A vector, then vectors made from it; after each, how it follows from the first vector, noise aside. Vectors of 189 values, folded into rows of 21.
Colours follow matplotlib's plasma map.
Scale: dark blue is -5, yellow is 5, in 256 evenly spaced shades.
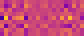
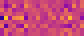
copied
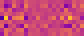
copied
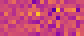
wrapped around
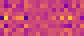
copied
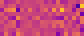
wrapped around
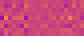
shrunk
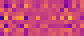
copied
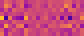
negated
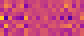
negated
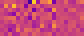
wrapped around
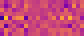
copied
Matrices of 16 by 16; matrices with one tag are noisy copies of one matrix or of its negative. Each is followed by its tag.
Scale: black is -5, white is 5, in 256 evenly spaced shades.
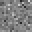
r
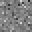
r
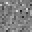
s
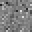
s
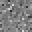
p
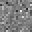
s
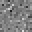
p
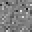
s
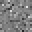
p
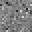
s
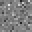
r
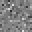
p
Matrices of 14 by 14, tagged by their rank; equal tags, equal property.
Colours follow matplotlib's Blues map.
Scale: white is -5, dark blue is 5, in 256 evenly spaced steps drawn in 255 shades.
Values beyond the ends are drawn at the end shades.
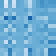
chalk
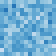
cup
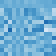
chalk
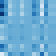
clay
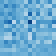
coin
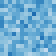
cup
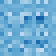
chalk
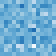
coin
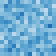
cup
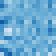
chalk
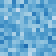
cup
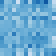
coin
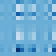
clay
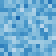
cup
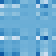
clay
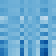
clay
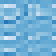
chalk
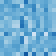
coin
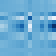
clay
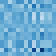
chalk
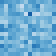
coin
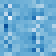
coin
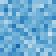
cup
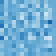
coin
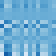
clay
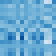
chalk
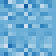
chalk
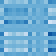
clay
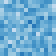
cup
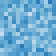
cup
